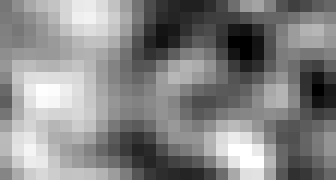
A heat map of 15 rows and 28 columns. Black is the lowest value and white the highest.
The texture is blotchy. Overall the values sit about 50% of the way up the scale. No lone cell stands out from its neighbours.
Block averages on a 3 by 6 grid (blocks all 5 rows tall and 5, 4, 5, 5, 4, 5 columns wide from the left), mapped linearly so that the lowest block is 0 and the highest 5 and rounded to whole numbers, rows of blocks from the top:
351002 / 552221 / 541251
